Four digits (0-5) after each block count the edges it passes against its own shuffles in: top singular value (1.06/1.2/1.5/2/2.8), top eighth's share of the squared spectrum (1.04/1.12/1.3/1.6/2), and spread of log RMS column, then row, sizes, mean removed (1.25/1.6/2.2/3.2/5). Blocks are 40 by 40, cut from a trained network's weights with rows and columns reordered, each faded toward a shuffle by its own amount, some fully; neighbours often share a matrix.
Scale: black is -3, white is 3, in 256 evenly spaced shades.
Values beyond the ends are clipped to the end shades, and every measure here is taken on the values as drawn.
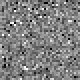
0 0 0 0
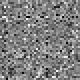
2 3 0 2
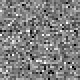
1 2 0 1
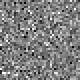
1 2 0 0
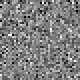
2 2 0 1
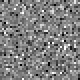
0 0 0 0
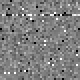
2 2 0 1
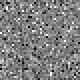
0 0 0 0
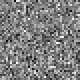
2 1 0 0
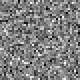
1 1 0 0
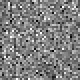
2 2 0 0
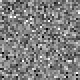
1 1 0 0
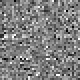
2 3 1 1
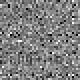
3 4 1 1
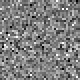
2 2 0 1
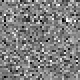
2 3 0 2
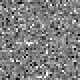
0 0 0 0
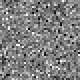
0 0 0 0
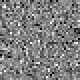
1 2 0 0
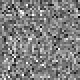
2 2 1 1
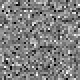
0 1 0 0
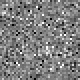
1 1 0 0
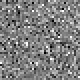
2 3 1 1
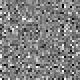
3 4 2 2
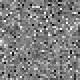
0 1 0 1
